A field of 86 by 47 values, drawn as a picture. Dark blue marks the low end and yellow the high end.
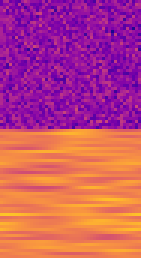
The table splits into 2 rows of 1 panel. Panel 1,1: low, fine-grained. Panel 2,1: high, streaked across.
